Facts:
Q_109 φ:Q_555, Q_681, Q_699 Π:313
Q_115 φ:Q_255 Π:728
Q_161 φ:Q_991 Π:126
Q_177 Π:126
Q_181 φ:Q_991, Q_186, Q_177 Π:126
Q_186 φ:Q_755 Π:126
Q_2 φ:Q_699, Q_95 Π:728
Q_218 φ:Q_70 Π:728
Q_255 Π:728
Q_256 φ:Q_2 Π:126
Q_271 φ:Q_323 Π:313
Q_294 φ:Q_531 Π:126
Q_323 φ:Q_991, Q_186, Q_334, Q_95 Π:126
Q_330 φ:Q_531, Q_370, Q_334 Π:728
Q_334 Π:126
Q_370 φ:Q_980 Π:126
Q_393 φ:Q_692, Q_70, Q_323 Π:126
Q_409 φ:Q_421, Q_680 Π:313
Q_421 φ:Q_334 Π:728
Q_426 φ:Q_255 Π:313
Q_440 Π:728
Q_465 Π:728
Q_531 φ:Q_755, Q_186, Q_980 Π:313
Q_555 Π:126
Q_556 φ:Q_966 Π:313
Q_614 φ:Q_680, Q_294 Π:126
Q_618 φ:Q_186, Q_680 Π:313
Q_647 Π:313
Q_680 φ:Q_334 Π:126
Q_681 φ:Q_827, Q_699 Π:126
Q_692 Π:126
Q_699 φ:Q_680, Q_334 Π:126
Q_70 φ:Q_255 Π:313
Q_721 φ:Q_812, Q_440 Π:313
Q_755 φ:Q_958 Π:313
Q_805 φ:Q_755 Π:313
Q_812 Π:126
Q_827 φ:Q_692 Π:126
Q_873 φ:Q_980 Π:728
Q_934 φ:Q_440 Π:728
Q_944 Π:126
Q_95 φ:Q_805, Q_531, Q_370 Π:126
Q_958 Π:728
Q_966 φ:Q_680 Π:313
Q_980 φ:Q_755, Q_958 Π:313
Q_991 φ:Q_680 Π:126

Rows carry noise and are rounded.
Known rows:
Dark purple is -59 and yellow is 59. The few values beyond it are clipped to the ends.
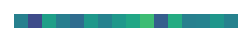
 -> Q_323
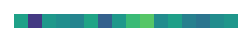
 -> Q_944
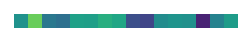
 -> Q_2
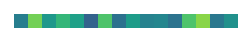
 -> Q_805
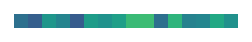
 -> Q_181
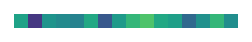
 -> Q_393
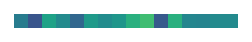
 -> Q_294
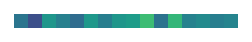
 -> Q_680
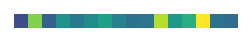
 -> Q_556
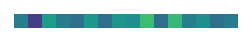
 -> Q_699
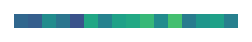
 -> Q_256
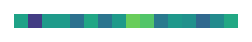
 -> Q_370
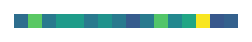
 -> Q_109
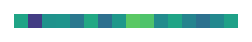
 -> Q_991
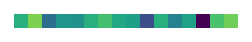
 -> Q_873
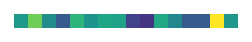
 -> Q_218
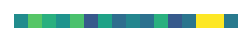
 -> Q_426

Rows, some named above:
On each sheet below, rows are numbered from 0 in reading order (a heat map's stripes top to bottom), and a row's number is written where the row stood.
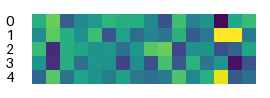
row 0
Q_330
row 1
Q_426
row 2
Q_177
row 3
Q_555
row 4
Q_966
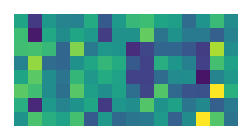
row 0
Q_393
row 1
Q_692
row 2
Q_255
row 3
Q_934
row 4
Q_440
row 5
Q_115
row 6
Q_827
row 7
Q_70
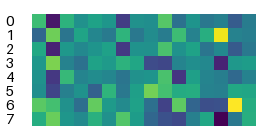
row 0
Q_692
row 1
Q_409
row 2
Q_827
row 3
Q_465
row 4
Q_812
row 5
Q_161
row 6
Q_115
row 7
Q_958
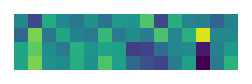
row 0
Q_334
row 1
Q_409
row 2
Q_440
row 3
Q_958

